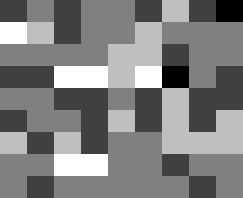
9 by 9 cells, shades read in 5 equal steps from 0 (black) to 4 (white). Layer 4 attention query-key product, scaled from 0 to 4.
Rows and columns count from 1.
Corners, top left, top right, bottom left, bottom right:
1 0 2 2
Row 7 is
3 1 3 1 2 2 3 3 3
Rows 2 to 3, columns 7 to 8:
2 2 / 1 2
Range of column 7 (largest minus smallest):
3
